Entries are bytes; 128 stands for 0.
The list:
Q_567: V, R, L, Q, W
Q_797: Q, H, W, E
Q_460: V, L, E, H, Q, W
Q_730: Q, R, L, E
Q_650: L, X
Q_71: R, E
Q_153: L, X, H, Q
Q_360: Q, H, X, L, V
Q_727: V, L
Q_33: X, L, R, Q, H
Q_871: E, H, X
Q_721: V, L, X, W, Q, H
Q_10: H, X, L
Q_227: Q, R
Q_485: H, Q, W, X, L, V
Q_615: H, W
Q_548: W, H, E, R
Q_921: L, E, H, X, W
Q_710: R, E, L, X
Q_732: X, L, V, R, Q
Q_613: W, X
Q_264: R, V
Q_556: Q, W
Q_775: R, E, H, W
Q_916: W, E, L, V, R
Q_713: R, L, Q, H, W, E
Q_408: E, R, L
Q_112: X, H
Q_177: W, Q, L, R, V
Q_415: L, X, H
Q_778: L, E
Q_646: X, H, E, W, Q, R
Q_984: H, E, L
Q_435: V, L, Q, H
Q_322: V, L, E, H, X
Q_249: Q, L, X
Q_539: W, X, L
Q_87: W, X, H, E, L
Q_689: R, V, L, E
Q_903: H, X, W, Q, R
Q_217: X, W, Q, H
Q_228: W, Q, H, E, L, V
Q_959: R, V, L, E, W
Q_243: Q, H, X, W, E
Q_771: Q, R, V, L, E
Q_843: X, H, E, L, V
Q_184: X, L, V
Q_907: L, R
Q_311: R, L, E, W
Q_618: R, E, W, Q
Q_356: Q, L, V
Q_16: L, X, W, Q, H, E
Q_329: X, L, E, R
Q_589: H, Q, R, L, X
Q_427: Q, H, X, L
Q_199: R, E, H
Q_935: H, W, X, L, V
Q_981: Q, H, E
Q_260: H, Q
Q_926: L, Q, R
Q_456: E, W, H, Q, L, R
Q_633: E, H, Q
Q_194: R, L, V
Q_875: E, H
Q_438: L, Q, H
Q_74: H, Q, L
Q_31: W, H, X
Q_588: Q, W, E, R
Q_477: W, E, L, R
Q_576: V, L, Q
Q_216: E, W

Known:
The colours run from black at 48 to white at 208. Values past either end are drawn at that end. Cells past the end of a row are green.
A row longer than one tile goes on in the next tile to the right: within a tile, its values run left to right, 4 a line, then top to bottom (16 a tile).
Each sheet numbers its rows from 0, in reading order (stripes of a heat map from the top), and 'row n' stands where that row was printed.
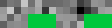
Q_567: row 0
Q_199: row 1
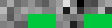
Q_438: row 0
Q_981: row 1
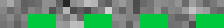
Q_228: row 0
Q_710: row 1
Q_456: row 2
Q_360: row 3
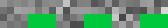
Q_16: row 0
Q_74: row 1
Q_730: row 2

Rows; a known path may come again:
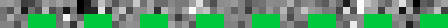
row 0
Q_548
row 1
Q_875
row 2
Q_567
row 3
Q_249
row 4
Q_456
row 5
Q_438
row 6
Q_184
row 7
Q_981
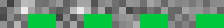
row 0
Q_415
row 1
Q_10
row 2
Q_916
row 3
Q_16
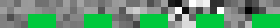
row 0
Q_589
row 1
Q_177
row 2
Q_427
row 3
Q_907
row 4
Q_199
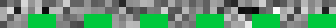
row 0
Q_576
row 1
Q_74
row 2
Q_710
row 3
Q_87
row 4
Q_408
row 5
Q_356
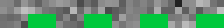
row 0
Q_360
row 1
Q_646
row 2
Q_921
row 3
Q_329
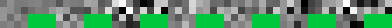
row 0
Q_713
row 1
Q_730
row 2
Q_615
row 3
Q_732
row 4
Q_771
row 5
Q_633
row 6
Q_260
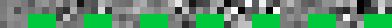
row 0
Q_460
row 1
Q_871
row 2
Q_33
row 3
Q_797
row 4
Q_264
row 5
Q_228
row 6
Q_216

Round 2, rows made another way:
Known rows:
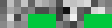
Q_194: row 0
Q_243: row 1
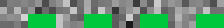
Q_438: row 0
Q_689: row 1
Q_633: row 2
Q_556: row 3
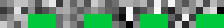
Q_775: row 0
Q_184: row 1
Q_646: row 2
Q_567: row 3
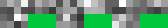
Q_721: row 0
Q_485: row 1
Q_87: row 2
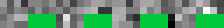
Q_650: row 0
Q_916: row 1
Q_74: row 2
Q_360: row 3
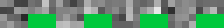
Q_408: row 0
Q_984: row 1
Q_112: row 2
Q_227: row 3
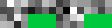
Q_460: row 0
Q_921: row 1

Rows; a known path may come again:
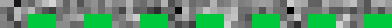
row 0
Q_456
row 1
Q_650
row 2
Q_415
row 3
Q_871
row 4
Q_260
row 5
Q_548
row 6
Q_613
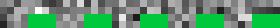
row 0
Q_427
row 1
Q_249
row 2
Q_771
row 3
Q_576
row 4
Q_153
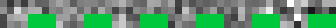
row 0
Q_778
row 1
Q_264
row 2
Q_539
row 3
Q_907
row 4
Q_112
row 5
Q_460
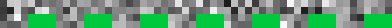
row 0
Q_243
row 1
Q_588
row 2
Q_984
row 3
Q_959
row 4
Q_329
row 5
Q_311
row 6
Q_74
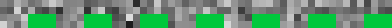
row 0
Q_199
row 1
Q_227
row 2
Q_633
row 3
Q_556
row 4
Q_10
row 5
Q_194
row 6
Q_727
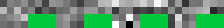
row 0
Q_438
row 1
Q_216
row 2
Q_903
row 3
Q_916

